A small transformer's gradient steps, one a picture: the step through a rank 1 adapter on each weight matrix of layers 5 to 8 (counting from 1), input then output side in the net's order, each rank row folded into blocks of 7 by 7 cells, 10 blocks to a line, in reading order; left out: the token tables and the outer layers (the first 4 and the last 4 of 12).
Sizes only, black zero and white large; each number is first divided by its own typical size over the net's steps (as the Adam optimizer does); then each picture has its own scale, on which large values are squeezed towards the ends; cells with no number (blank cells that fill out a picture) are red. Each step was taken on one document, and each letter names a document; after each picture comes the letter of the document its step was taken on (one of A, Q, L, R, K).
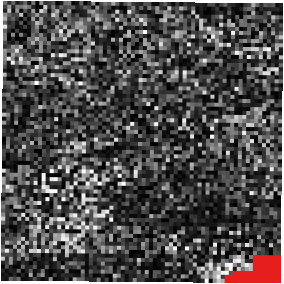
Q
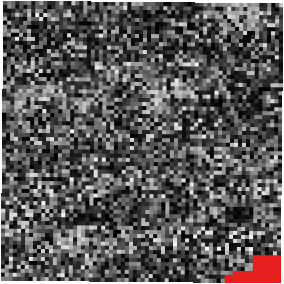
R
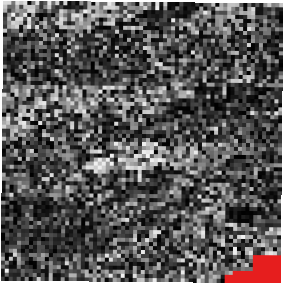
R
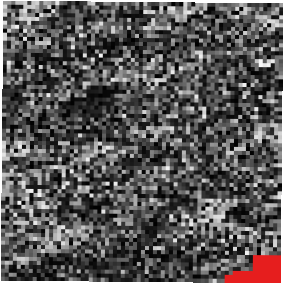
R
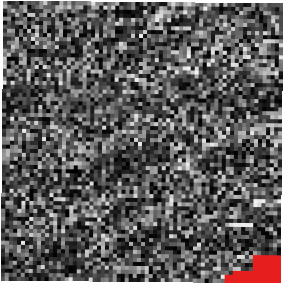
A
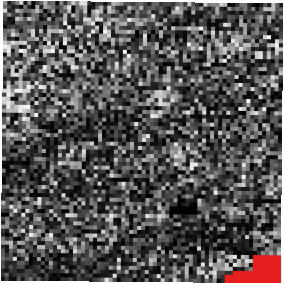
A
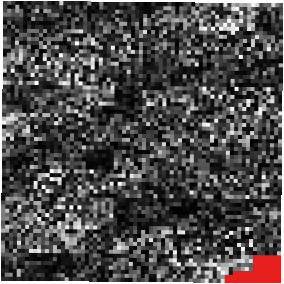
Q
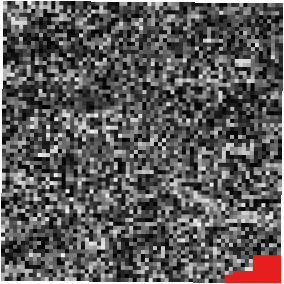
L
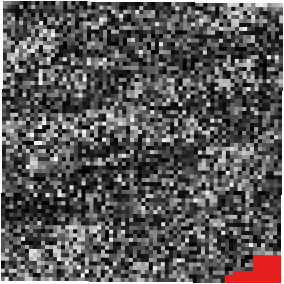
L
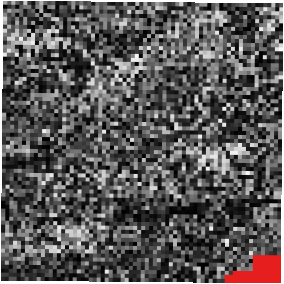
R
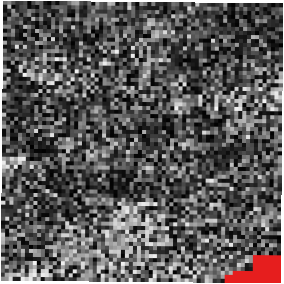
L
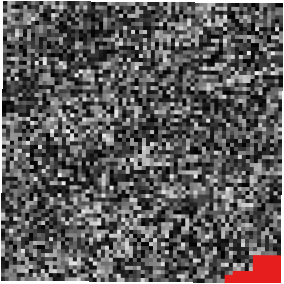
L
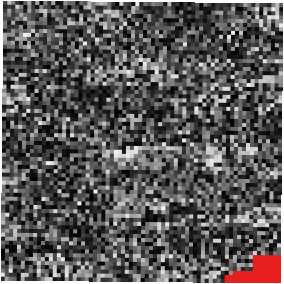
L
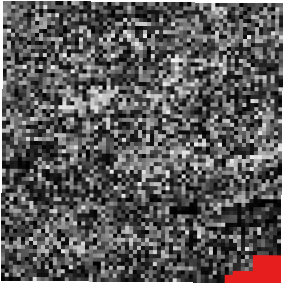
A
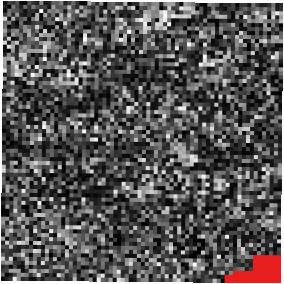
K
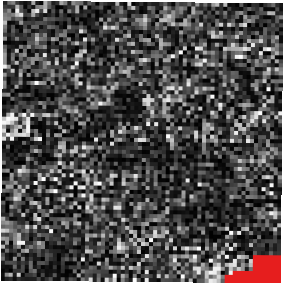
Q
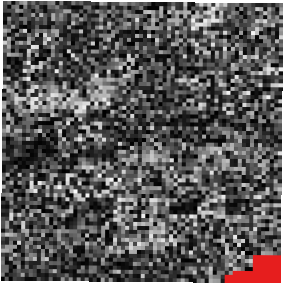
R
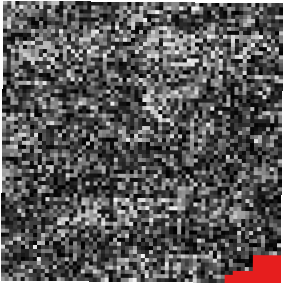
A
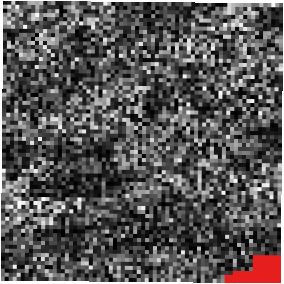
K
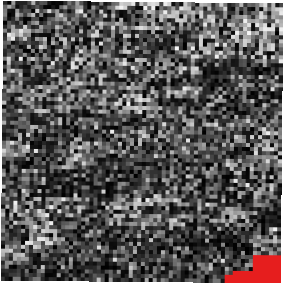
A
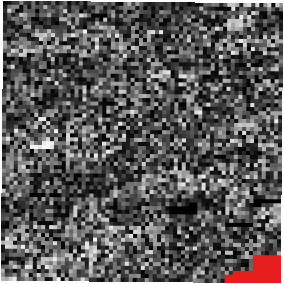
L
